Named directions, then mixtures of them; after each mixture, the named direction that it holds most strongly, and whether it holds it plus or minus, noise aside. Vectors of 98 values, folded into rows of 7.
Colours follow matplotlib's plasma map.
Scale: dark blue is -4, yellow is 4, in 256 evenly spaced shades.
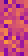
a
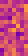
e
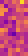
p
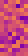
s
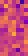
p, minus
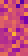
s, plus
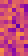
e, minus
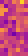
p, plus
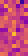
p, minus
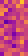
p, plus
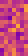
e, plus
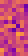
e, minus
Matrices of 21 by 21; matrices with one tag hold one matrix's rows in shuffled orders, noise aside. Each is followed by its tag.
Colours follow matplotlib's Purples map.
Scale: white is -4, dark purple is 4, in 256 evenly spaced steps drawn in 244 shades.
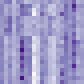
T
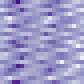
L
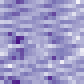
L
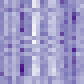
T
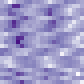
L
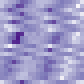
L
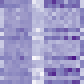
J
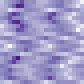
L
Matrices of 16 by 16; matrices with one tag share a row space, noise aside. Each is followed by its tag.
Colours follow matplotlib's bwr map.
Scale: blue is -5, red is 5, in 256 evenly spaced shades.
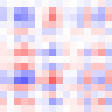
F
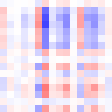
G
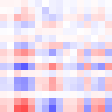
F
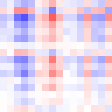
F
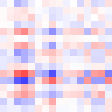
F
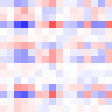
F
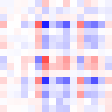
G
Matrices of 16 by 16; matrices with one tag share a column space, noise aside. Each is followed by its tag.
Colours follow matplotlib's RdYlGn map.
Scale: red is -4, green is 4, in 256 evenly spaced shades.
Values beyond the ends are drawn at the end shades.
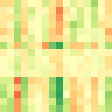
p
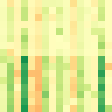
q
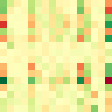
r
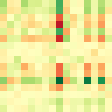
r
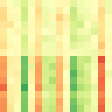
q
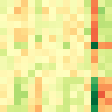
p
